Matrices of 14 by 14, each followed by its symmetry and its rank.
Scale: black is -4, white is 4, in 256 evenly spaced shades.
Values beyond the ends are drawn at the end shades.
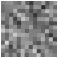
antisymmetric, full rank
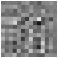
neither, rank three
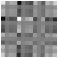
symmetric, rank one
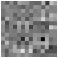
neither, rank three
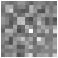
symmetric, rank three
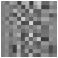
neither, rank three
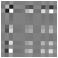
symmetric, rank one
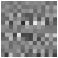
neither, rank three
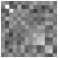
symmetric, rank three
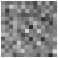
antisymmetric, full rank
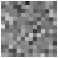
antisymmetric, full rank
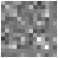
symmetric, rank three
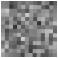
antisymmetric, full rank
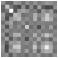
symmetric, rank three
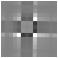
symmetric, rank one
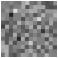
antisymmetric, full rank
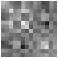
symmetric, rank three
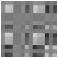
symmetric, rank one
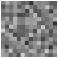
antisymmetric, full rank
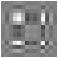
symmetric, rank one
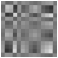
symmetric, rank one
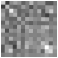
symmetric, rank three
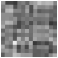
neither, rank three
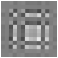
symmetric, rank one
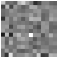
neither, rank three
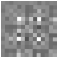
symmetric, rank three
